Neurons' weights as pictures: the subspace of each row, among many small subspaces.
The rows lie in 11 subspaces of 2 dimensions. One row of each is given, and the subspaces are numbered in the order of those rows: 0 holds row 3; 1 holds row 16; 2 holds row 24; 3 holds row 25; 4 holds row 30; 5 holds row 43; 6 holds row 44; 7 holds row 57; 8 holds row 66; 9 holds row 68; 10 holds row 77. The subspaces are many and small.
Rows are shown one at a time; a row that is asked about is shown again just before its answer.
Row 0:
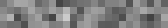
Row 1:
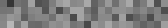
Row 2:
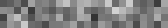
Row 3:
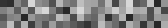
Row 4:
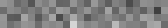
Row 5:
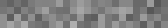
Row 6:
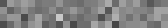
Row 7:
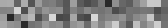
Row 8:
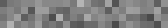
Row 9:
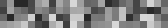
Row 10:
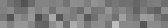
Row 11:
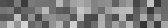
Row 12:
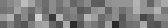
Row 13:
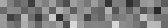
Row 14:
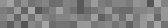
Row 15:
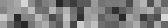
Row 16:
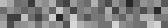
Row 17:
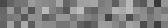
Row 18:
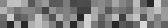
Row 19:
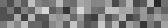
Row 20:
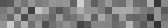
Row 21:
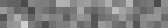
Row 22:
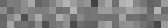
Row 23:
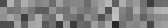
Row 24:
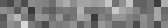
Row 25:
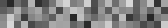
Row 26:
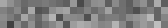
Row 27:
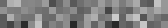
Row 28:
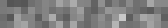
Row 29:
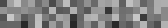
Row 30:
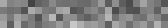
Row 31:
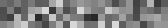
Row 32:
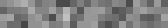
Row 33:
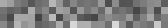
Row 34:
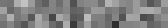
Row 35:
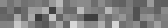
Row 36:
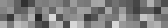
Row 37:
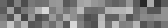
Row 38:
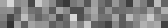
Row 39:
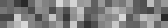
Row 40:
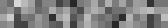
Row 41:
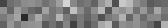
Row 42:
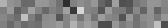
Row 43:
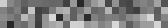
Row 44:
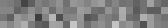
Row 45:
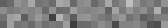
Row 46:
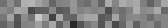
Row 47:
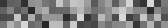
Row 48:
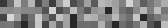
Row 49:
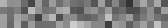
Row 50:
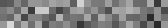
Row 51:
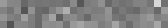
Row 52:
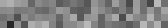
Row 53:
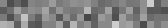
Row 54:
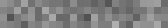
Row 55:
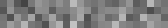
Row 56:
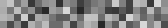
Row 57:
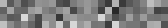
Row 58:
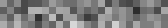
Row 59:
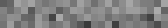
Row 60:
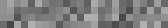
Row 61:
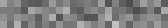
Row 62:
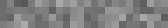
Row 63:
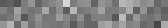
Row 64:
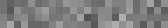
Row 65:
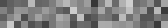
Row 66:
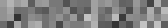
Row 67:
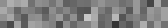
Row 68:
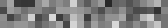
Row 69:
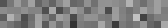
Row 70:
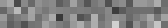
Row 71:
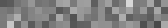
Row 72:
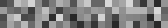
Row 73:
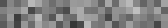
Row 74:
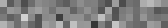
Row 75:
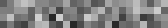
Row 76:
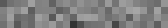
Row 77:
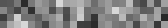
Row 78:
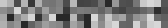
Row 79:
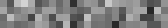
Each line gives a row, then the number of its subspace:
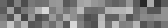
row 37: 4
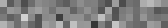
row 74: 7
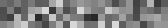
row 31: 0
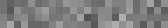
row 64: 8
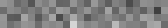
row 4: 1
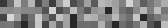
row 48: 3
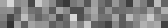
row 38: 3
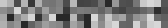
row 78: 2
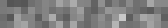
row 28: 10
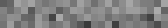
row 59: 6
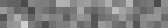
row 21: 2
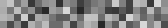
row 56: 0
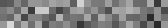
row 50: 5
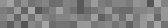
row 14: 5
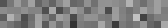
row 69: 3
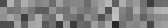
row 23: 7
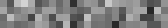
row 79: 9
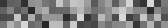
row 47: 9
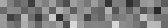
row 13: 1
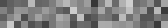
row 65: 8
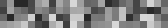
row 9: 9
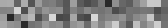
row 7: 2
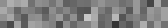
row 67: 8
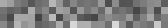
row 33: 0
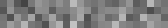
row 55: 9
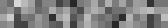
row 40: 10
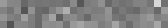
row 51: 5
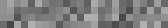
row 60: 8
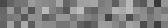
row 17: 4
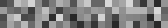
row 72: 9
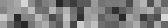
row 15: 10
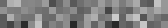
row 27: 3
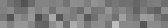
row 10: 6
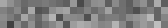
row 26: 5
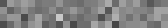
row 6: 7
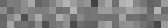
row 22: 8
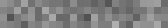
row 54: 2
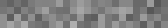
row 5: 6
